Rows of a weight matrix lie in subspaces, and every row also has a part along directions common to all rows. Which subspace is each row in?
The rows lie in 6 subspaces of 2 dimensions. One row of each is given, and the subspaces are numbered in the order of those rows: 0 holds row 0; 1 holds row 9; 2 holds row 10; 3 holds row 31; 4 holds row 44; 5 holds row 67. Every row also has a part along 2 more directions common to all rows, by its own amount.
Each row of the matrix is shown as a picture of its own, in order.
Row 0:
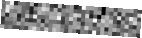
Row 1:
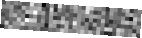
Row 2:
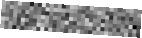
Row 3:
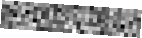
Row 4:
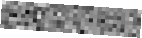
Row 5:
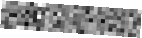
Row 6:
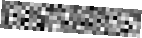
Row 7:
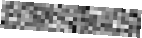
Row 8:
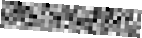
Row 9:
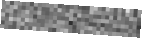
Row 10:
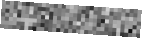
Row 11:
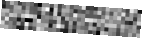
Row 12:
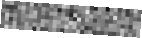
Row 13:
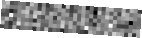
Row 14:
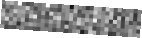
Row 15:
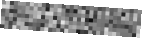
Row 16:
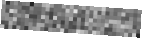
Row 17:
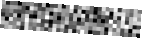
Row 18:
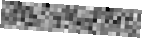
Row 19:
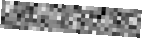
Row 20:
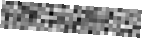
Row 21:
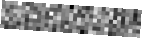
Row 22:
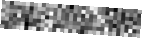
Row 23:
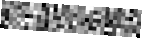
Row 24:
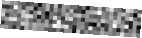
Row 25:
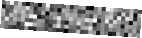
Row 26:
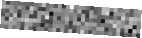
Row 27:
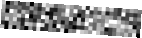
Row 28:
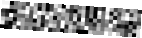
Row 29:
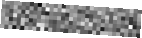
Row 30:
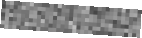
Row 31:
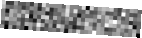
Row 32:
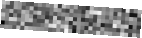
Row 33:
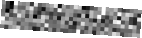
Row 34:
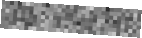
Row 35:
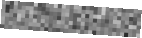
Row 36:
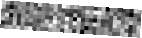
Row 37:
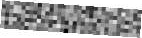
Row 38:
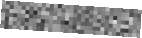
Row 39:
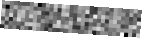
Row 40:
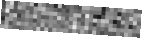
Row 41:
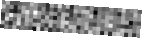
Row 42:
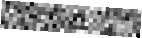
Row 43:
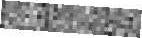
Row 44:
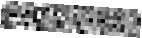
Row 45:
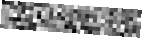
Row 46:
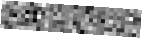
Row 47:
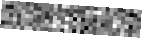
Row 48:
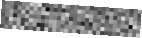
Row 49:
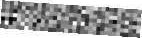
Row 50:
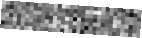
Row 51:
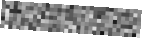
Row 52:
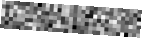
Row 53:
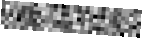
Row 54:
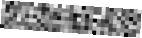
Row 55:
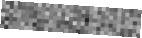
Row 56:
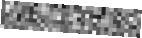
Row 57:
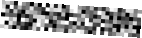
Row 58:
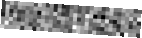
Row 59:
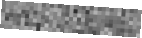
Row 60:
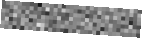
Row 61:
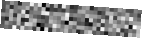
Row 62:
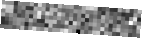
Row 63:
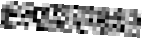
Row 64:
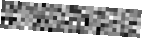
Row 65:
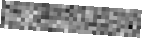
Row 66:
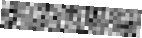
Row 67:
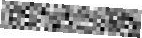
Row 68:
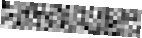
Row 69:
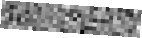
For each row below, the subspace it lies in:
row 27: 3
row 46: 4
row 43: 4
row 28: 3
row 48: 5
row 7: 1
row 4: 4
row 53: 0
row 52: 0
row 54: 0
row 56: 0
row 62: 0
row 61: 5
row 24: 1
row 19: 0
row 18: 2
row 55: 5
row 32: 1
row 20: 2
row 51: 4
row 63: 4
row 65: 1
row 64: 5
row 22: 2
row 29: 5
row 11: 4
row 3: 4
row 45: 4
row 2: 5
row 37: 5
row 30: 1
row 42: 3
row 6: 5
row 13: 3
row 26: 2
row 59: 3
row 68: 3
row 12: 1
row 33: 0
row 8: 2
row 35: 0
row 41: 3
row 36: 1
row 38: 5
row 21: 2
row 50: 1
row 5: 4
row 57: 5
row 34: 2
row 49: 5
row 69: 1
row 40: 0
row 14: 2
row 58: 0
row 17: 2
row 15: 3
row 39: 0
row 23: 4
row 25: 2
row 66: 3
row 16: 3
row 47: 1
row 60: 5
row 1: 4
